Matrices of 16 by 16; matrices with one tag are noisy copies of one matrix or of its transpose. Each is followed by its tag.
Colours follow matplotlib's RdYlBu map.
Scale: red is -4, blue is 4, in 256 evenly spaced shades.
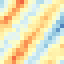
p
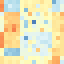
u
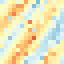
p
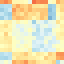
u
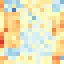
u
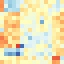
u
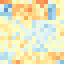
u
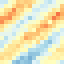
p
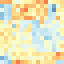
u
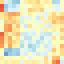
u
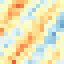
p
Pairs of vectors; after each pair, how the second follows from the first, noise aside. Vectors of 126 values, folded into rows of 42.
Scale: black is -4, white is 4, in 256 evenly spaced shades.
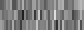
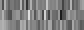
reversed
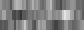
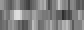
reversed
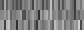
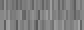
shrunk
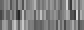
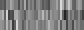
reversed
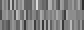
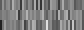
reversed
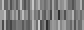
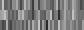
sign-scrambled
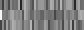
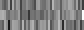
reversed
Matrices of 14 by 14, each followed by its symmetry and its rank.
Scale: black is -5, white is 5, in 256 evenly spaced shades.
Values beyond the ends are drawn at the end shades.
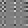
neither, rank one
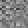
neither, rank three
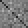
symmetric, full rank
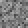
symmetric, full rank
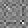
symmetric, rank three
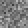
symmetric, full rank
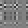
neither, rank one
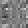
neither, rank two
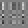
neither, rank one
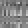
neither, rank two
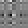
neither, rank one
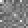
symmetric, rank three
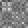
symmetric, rank three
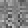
neither, rank three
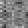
neither, rank three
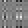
neither, rank one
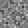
symmetric, full rank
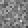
symmetric, full rank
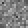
symmetric, full rank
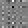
neither, rank two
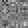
neither, rank three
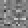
neither, rank three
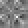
symmetric, rank three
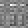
neither, rank two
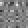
neither, rank two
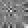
symmetric, rank three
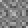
symmetric, rank three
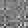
neither, rank three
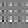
neither, rank one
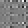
neither, rank two
